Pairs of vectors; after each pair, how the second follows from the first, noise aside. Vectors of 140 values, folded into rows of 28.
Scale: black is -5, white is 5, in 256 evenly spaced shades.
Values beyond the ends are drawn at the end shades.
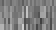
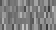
shuffled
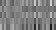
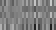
copied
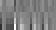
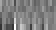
copied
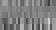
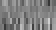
copied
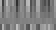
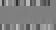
partly zeroed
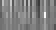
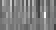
copied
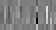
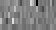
shuffled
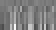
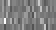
shuffled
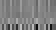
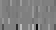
partly zeroed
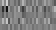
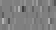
partly zeroed
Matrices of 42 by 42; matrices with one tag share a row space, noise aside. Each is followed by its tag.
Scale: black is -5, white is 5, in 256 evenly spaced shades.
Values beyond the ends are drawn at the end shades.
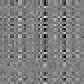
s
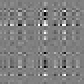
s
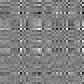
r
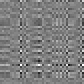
r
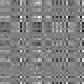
r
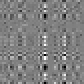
s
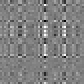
s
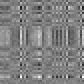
r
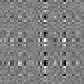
s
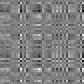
r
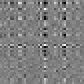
s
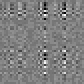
s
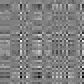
r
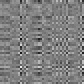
r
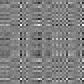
r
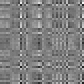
r
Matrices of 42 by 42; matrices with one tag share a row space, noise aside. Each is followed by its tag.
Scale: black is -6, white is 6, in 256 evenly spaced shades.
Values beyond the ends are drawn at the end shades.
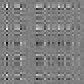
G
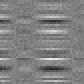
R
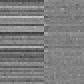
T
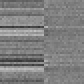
T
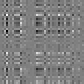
G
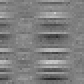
R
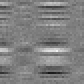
R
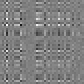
G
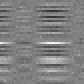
R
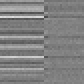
T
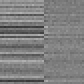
T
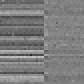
T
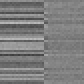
T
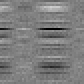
R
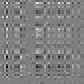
G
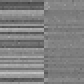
T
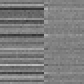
T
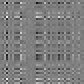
G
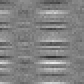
R
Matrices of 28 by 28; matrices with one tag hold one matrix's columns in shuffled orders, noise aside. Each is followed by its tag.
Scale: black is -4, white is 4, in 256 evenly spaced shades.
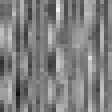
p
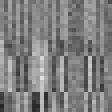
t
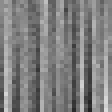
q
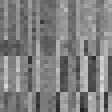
t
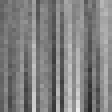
q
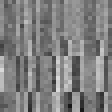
t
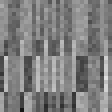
t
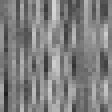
p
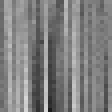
q
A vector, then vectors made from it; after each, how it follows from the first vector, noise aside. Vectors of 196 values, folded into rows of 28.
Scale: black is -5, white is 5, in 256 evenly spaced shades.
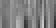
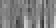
negated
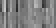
wrapped around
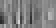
wrapped around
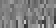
sign-scrambled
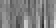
negated
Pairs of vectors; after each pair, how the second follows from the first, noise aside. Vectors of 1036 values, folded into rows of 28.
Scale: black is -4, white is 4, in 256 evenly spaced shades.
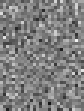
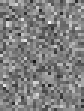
shuffled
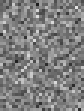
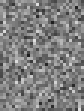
sign-scrambled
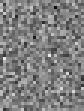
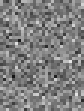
shuffled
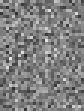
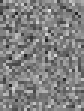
sign-scrambled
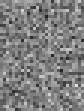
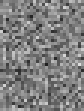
shuffled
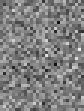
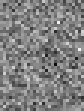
sign-scrambled
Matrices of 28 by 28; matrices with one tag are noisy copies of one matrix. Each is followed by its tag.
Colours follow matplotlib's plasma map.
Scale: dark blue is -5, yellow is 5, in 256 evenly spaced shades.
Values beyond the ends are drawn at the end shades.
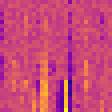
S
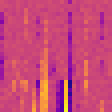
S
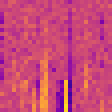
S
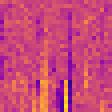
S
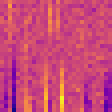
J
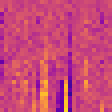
S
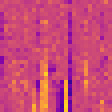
S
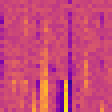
S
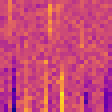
J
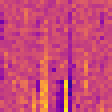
S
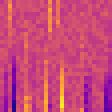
J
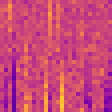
J
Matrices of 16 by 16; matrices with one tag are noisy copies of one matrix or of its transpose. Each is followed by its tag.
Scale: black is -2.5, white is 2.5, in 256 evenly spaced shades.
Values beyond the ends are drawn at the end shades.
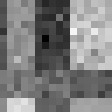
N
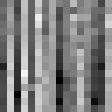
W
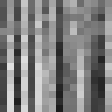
W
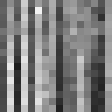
W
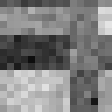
N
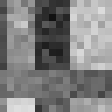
N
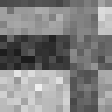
N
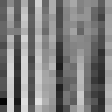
W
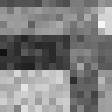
N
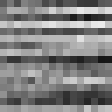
W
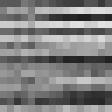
W
